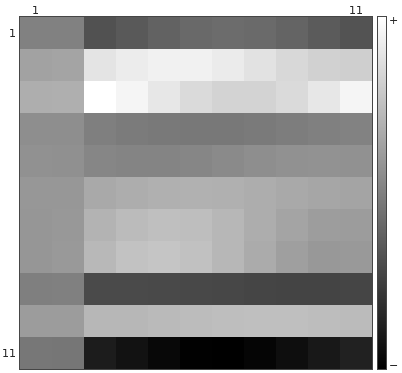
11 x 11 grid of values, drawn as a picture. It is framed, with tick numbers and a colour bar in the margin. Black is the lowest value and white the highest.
Average level on the scale: 60%. Seam: vertical, 20% of the way across, the left part calmer. Grain: streaks across.
